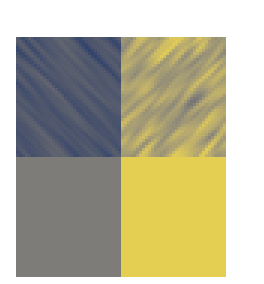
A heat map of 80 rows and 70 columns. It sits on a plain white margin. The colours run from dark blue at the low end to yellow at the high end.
The table splits into 2 rows of 2 panels. Panel 1,1: low, slanting down to the right, faint in contrast. Panel 1,2: high, slanting up to the right. Panel 2,1: middling, flat. Panel 2,2: very high, flat.
